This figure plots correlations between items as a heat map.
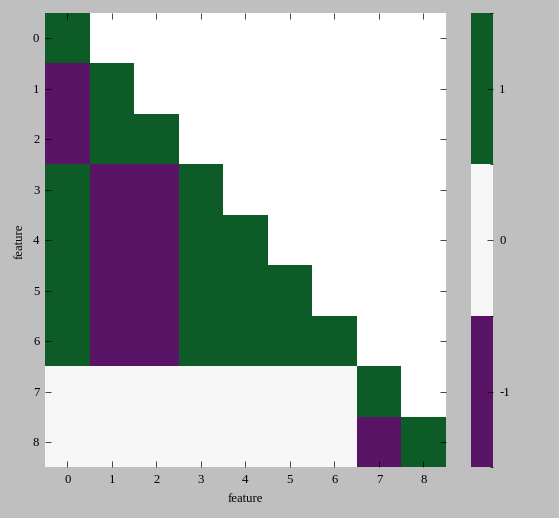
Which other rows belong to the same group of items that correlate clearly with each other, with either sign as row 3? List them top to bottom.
0, 1, 2, 4, 5, 6
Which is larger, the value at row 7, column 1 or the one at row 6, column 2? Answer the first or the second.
the first
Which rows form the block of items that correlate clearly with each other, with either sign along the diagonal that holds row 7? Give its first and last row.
7 to 8
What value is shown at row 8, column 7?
-1
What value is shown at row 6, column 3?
1
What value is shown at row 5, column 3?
1
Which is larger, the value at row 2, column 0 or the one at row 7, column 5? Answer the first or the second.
the second
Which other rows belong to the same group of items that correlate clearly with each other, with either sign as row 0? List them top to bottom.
1, 2, 3, 4, 5, 6
